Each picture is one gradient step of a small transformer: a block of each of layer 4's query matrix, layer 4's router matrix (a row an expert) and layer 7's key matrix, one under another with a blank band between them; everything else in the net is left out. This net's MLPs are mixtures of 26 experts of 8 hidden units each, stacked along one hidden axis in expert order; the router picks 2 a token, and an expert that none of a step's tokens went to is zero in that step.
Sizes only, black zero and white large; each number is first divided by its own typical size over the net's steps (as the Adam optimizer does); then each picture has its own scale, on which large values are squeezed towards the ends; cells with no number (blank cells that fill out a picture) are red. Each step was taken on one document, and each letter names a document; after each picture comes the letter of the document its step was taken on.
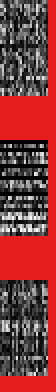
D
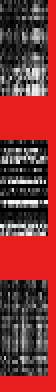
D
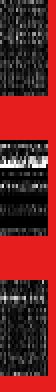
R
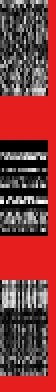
D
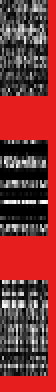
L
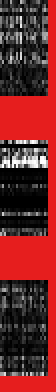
R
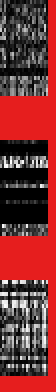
L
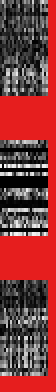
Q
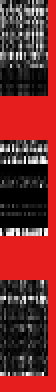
R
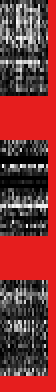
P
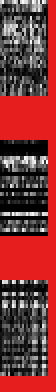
L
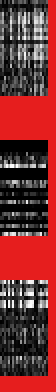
L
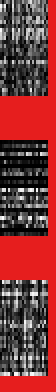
P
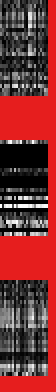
P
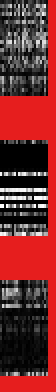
Q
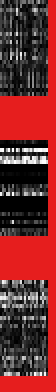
R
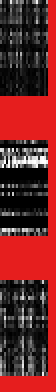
R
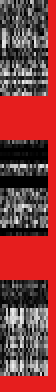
Q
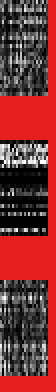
R
